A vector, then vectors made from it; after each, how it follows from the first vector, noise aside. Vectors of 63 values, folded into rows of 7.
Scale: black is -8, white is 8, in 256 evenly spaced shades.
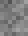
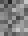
scaled up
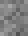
reversed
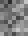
scaled up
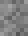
reversed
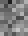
scaled up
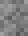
reversed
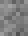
reversed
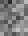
scaled up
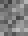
scaled up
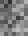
scaled up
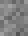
reversed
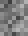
scaled up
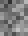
scaled up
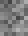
scaled up
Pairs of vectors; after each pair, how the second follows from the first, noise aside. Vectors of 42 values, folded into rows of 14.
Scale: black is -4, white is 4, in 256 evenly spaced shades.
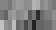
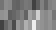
negated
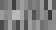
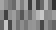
reversed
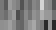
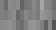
shrunk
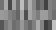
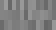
shrunk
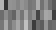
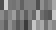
negated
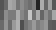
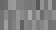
shrunk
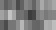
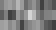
negated
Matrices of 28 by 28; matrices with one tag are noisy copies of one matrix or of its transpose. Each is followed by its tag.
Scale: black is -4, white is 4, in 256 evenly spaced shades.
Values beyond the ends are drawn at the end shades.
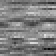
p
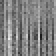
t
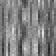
p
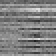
t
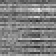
t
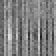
t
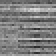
t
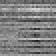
t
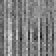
t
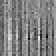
t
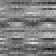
p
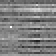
t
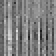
t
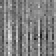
t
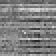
t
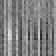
t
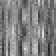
p
